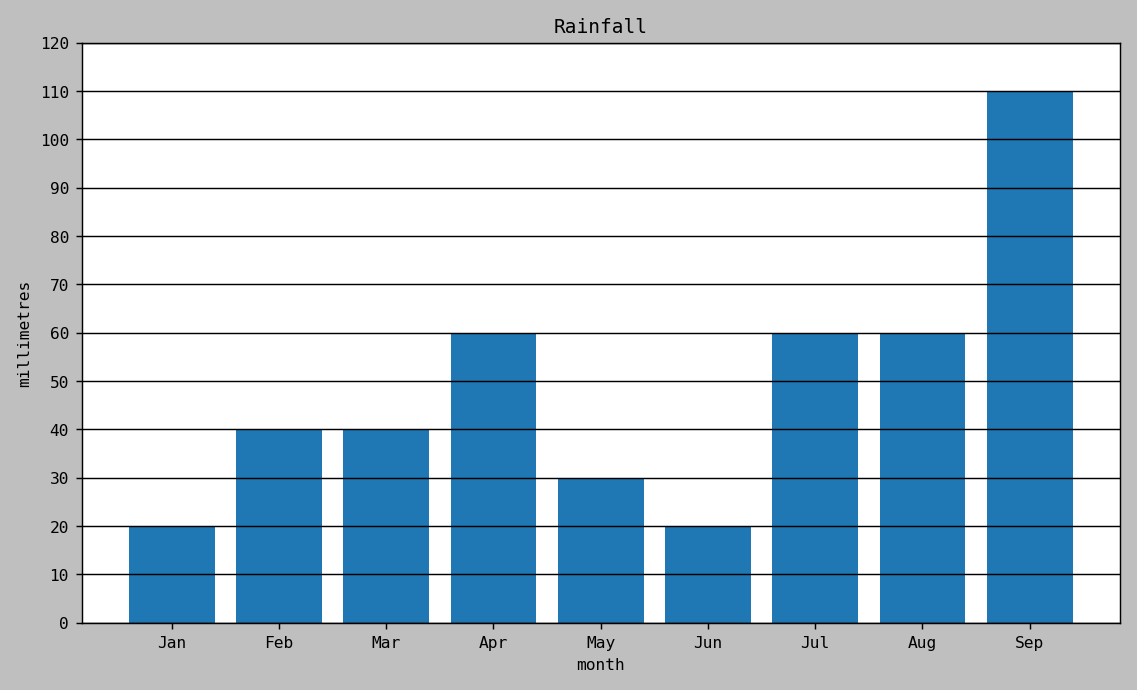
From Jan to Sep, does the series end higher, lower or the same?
higher
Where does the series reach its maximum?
Sep
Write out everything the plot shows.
Title: Rainfall
x-axis: month, ticks Jan Feb Mar Apr May Jun Jul Aug Sep
y-axis: millimetres, ticks 0 10 20 30 40 50 60 70 80 90 100 110 120
Values:
20 40 40 60 30 20 60 60 110
